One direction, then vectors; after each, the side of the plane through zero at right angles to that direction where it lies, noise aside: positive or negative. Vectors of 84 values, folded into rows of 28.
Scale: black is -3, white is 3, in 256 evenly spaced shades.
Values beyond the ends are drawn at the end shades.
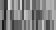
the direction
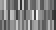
negative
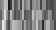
negative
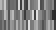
negative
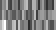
negative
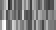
negative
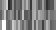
negative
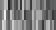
negative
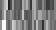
negative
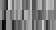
positive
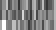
negative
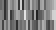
positive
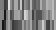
positive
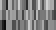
positive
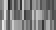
negative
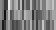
positive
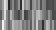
negative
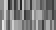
negative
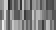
negative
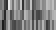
positive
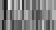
positive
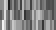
negative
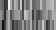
positive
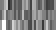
negative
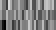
positive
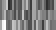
negative
